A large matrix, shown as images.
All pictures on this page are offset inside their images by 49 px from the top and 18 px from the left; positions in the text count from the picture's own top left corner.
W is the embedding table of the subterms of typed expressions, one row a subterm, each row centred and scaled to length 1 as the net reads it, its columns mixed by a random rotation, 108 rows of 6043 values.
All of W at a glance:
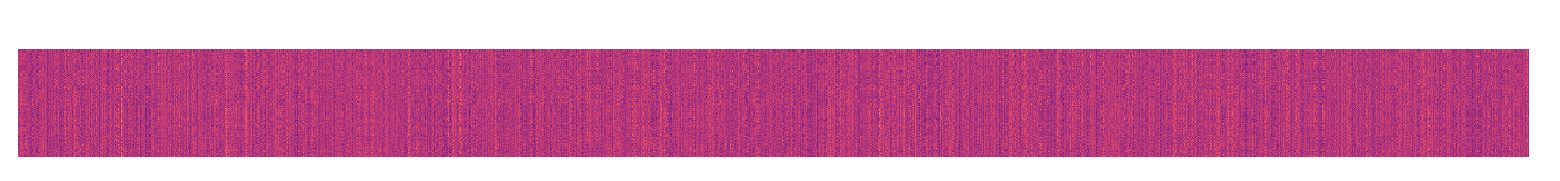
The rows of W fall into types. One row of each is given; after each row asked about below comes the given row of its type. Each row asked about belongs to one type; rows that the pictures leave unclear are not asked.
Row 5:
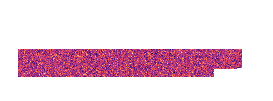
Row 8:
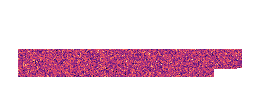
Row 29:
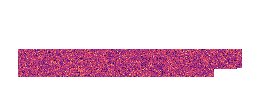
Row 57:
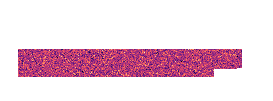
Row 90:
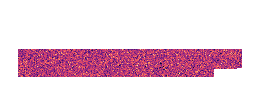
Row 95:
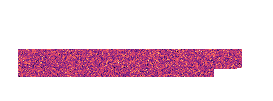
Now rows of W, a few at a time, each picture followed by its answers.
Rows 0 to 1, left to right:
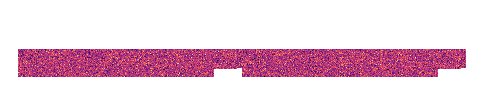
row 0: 90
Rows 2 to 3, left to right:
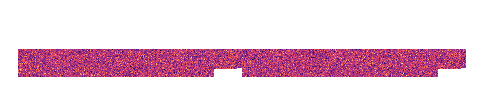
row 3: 90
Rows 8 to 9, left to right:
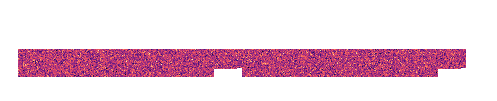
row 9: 5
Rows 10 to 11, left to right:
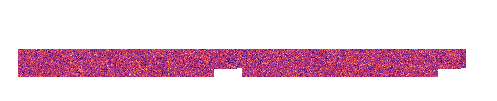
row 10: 29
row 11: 57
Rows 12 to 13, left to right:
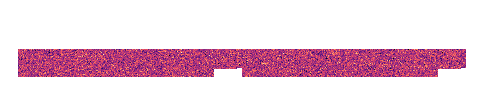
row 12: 5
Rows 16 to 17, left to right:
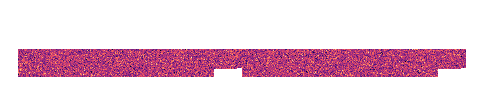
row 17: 57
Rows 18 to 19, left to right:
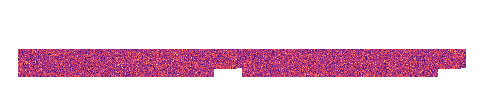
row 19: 90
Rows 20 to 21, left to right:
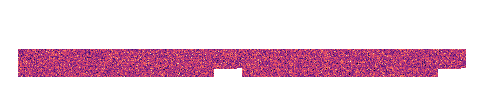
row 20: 90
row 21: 8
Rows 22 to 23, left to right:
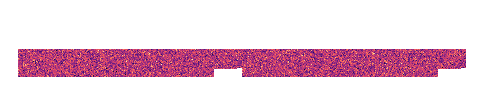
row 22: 8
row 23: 8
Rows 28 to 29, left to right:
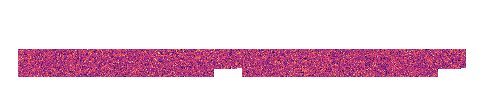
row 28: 95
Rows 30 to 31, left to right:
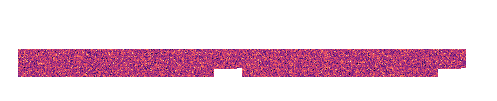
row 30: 5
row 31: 8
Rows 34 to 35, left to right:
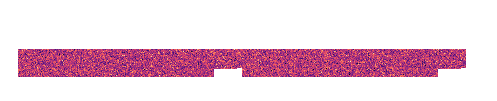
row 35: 8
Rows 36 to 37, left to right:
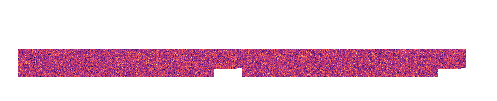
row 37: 5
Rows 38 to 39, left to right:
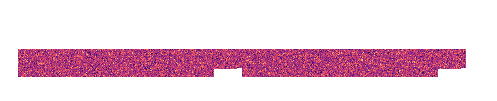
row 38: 5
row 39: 90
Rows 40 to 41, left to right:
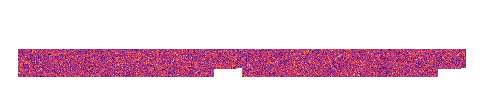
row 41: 57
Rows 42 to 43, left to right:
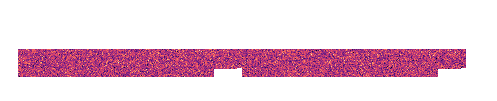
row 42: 95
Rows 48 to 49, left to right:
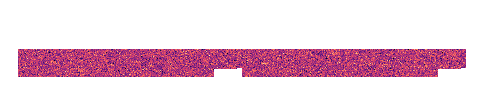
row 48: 29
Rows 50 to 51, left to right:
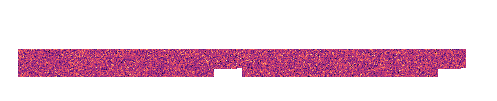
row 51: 5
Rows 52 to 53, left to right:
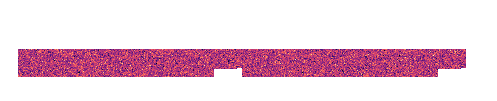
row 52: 29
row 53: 29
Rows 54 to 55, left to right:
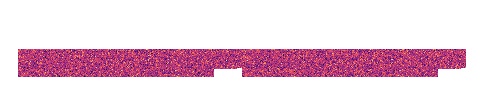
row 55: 95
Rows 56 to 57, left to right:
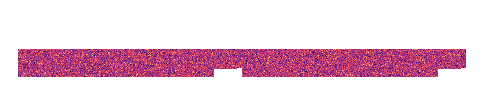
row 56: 5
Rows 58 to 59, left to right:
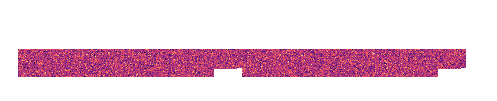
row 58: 5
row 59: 8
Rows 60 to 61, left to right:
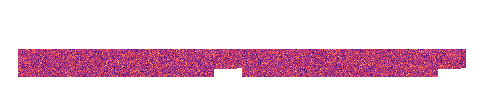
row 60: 95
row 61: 57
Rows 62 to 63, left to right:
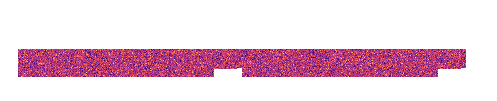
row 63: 90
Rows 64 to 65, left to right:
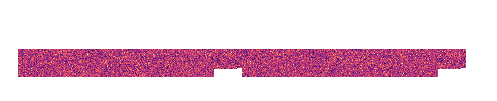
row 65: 90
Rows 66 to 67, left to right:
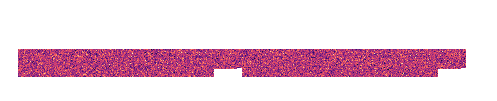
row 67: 90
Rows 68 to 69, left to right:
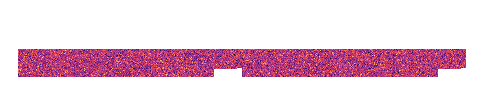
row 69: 5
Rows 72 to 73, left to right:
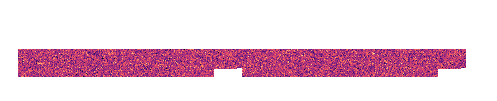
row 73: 8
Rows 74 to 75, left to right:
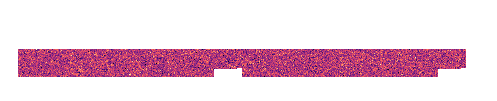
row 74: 29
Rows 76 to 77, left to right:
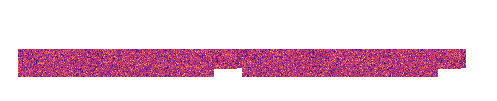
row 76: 57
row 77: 90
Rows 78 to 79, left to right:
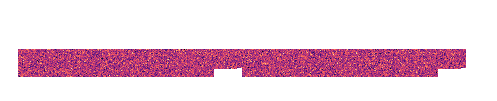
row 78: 95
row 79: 5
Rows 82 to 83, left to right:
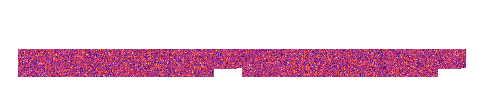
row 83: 57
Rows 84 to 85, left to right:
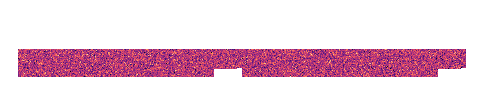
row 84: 5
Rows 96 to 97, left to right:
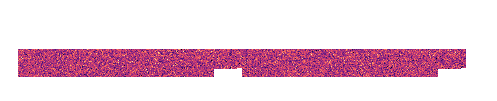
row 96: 95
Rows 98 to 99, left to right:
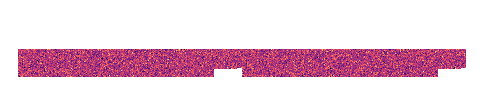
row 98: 95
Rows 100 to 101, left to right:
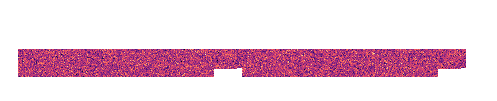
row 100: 57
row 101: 8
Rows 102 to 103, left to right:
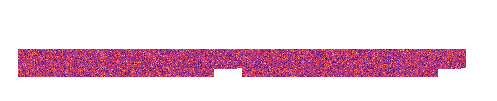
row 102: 8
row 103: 95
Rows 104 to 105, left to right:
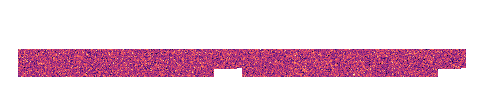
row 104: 5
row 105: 29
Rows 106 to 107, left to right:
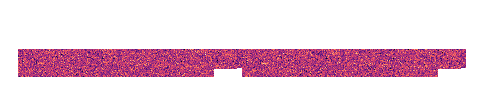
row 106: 57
